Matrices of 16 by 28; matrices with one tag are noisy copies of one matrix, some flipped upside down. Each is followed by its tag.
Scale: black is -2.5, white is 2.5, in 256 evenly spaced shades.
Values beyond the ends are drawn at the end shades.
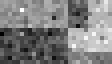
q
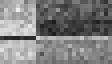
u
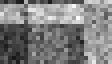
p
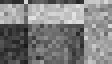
p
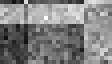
p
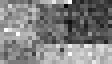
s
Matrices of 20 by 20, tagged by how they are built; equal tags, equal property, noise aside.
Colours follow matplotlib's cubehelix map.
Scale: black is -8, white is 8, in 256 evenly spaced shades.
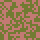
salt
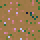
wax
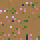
wax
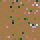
wax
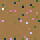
wax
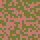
salt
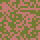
salt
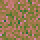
salt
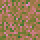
salt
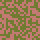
salt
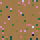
wax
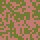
salt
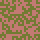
salt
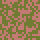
salt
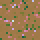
wax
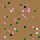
wax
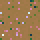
wax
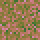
salt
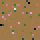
wax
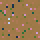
wax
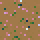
wax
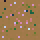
wax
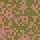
salt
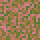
salt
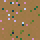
wax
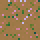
wax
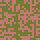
salt
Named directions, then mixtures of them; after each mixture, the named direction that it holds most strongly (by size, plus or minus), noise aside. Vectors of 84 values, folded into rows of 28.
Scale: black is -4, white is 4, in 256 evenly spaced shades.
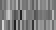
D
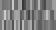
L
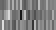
D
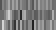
D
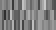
L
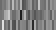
D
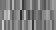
L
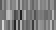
D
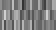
L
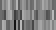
D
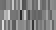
D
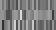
D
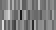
D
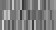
L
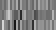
D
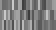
L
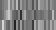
D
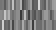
L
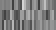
L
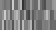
L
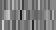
D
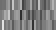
L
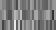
D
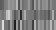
D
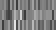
D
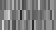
D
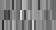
L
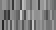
L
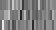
D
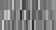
L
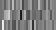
D
